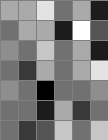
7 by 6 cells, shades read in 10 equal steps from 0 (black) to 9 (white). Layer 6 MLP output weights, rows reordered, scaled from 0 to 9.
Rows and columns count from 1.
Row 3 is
5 4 7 4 6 1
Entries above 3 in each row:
5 4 5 5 5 4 4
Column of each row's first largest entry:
3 5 3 6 1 4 4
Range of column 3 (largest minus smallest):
8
